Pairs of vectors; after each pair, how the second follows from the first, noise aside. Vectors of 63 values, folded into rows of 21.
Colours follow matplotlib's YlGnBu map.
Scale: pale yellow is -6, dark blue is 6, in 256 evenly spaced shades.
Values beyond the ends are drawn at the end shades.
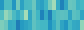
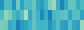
copied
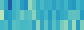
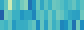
negated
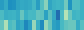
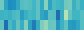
sign-scrambled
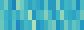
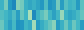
copied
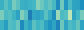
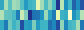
scaled up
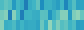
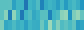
copied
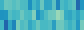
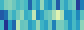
scaled up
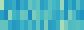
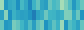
sign-scrambled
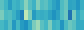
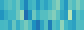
negated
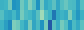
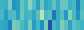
copied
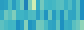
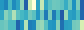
scaled up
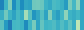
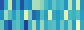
scaled up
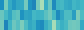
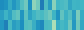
sign-scrambled
